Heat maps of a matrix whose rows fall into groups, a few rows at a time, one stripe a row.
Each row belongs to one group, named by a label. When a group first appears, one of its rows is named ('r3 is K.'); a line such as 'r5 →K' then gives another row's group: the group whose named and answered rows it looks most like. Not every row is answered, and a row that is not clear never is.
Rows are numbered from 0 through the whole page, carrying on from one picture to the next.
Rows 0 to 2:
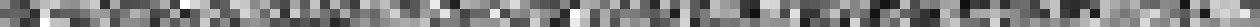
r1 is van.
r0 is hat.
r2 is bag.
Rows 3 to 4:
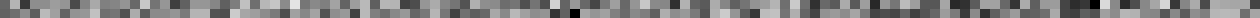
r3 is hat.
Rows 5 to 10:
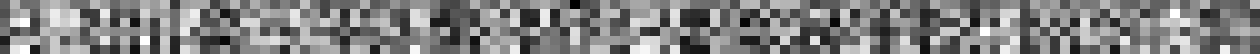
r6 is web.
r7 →web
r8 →bag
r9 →web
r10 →web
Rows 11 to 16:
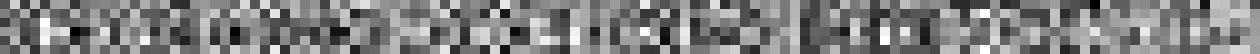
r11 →hat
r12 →van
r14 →bag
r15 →bag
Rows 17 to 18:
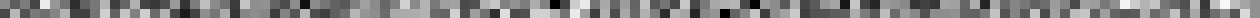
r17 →van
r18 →bag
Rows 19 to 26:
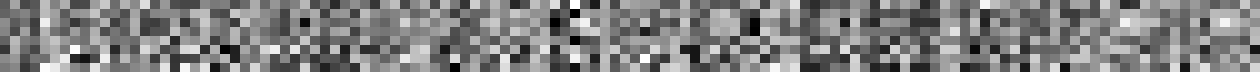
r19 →bag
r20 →van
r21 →van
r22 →van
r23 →bag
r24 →web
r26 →bag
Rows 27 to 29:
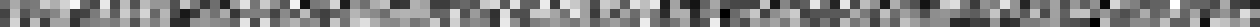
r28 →bag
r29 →hat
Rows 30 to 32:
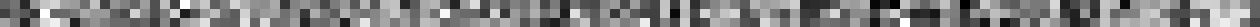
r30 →hat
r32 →hat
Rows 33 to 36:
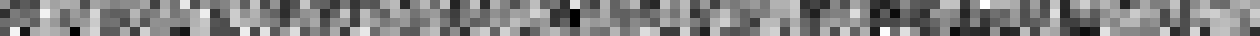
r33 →bag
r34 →van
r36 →hat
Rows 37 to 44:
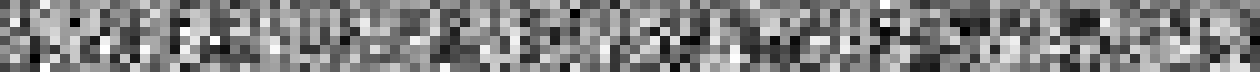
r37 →bag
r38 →hat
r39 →hat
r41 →web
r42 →web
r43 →web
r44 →van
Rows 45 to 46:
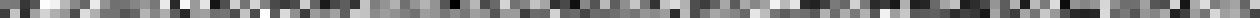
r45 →bag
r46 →hat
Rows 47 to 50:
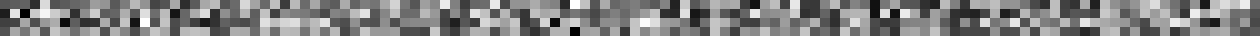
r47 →van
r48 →hat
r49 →web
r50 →hat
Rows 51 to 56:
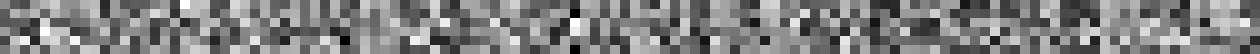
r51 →hat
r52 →hat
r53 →van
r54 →bag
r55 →web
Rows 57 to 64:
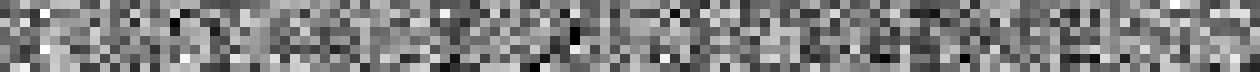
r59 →web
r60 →bag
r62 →bag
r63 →hat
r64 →web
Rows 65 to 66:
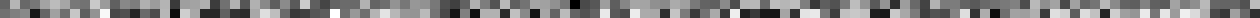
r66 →web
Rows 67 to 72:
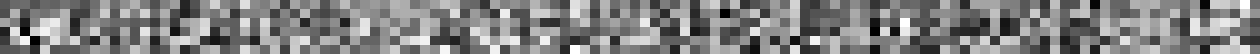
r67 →van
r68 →bag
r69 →hat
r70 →hat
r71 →web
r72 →van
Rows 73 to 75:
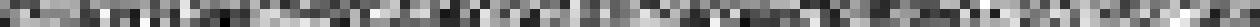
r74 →web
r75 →web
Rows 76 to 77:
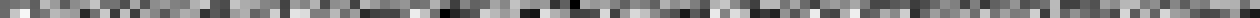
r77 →web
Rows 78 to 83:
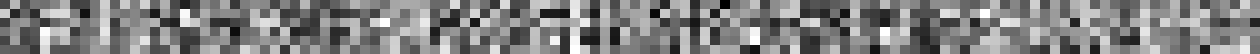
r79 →bag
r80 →web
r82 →bag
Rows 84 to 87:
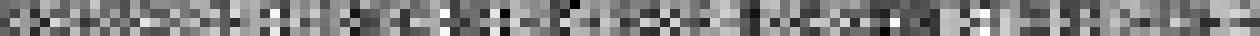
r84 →van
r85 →van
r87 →van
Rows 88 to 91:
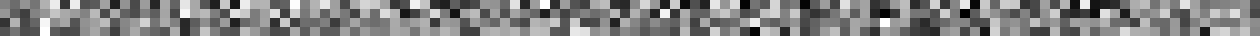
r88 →web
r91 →van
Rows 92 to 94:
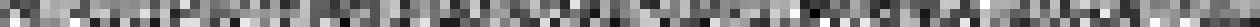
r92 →bag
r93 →bag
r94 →web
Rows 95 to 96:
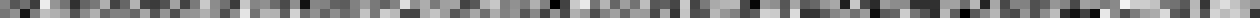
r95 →van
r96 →hat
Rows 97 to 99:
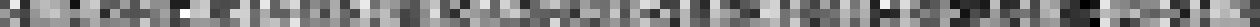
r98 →hat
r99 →hat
